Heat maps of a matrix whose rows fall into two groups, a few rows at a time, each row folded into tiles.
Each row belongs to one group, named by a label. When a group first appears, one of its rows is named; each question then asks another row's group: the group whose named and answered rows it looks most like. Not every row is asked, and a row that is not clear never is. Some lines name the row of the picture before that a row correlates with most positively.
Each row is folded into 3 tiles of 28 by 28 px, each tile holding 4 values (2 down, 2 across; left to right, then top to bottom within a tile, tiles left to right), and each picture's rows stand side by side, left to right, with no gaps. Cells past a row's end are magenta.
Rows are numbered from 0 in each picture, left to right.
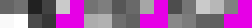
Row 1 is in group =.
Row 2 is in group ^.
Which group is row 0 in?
=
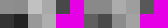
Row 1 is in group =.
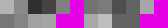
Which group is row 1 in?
=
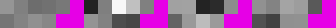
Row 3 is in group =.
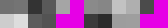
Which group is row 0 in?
=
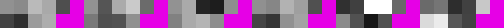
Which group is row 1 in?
^
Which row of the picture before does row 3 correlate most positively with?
1
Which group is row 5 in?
=
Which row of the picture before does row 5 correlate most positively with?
0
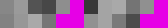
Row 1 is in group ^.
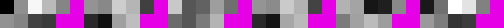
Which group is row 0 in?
^
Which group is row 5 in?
^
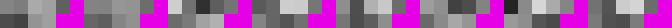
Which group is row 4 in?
^
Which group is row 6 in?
^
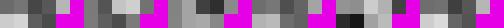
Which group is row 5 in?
=
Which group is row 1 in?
^
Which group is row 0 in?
=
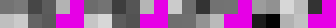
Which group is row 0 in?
=
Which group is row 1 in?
=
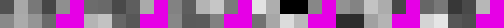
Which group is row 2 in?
^
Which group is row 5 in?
=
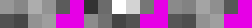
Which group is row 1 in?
^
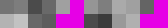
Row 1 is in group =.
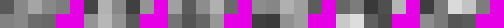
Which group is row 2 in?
^
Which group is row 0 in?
^
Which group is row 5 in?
^
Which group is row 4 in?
=
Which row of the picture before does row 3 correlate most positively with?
1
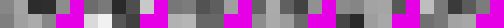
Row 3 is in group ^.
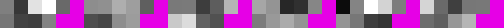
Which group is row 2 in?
=
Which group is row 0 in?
^
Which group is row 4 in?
^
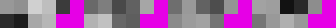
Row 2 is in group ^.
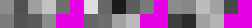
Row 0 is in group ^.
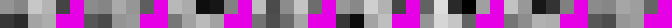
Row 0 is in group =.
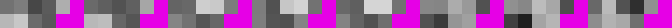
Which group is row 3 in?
^
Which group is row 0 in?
=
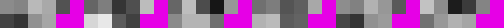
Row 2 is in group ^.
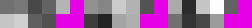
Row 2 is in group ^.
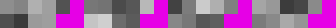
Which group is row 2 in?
^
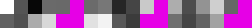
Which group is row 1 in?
=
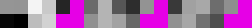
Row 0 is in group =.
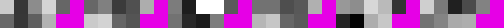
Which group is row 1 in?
=
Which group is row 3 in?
=
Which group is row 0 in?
^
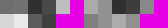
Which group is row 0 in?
=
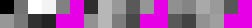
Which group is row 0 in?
^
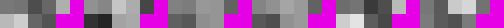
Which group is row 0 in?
=
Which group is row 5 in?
^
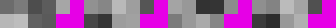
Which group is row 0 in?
=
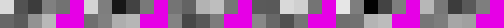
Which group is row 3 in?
^
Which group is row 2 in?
^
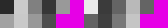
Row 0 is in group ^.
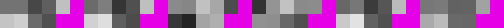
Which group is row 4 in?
=
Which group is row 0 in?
=
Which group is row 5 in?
=
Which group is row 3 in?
^
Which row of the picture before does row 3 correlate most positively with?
0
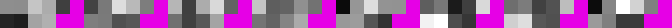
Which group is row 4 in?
^
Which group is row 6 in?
=
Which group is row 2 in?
^
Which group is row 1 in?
^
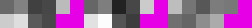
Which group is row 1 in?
=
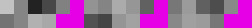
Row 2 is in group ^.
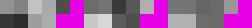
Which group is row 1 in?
=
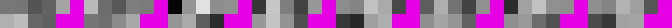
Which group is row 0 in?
=
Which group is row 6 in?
^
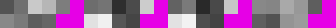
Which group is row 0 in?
^
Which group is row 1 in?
=
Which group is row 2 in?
=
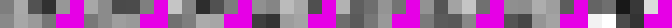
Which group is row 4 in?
^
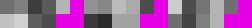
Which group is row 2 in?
^
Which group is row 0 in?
=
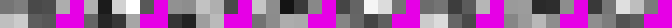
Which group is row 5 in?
=
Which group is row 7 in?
^
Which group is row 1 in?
^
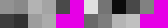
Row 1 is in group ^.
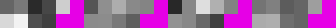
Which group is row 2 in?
^
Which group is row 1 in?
^
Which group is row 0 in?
=
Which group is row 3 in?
=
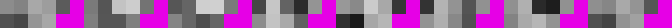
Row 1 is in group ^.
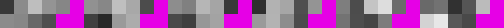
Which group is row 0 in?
^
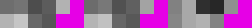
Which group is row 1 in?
=
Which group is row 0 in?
=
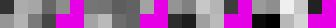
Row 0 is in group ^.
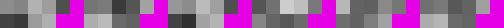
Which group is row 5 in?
=
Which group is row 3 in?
^
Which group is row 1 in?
=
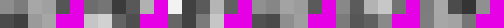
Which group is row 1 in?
=
